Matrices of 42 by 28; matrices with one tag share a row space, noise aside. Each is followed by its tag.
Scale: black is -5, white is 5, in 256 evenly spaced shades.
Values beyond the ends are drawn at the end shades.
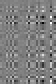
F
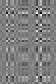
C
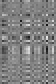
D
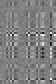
F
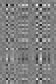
C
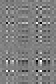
C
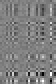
F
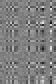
F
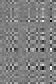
F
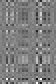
C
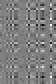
F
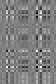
C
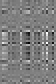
D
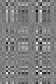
C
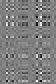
C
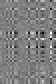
F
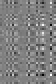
F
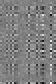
F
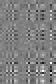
F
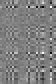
F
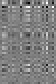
D
